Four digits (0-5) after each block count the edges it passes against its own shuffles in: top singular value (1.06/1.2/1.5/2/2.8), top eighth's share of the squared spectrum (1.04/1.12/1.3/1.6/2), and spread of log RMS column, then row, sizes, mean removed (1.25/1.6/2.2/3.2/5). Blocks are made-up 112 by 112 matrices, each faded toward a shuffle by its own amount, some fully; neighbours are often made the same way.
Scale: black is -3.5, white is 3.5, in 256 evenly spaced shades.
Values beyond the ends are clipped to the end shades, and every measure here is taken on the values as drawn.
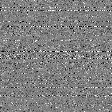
2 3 0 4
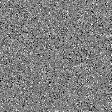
1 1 2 0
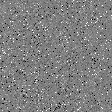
2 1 0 0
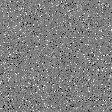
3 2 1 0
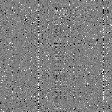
4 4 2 2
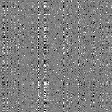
5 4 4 2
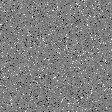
0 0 0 0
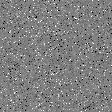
2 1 0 0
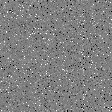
2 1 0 0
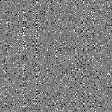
4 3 2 2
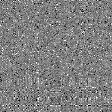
4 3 1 2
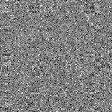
4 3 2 2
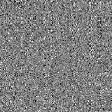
4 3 2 2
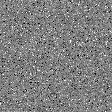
0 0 0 0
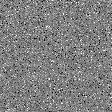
2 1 0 0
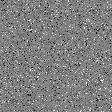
1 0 0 0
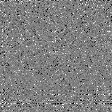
3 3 1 2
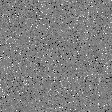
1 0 0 0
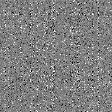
2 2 3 2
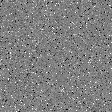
0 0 0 0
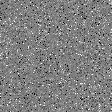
0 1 1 0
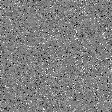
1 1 1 0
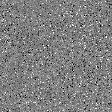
1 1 2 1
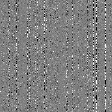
3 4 4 0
